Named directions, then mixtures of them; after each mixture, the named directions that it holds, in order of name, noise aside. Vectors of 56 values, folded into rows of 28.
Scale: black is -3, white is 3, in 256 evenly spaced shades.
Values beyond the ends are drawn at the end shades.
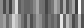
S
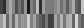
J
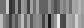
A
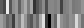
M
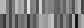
J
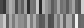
J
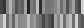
J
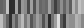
A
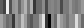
M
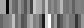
M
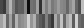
J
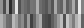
A, S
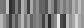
A
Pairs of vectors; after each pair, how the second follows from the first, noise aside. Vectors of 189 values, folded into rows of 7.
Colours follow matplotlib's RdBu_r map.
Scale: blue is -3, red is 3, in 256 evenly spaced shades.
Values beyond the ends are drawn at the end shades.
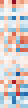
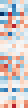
reversed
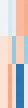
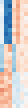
reversed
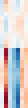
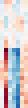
copied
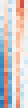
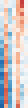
copied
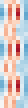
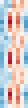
reversed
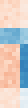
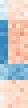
reversed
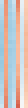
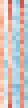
reversed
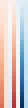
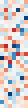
shuffled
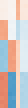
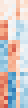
copied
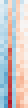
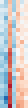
copied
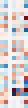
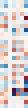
copied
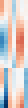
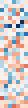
shuffled
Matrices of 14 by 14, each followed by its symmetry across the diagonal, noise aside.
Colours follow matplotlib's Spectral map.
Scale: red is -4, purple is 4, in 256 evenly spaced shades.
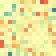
symmetric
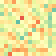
antisymmetric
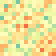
symmetric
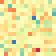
neither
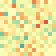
antisymmetric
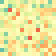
symmetric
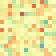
neither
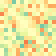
antisymmetric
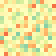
symmetric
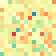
antisymmetric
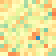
symmetric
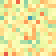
neither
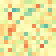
antisymmetric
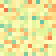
neither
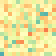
neither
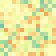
symmetric
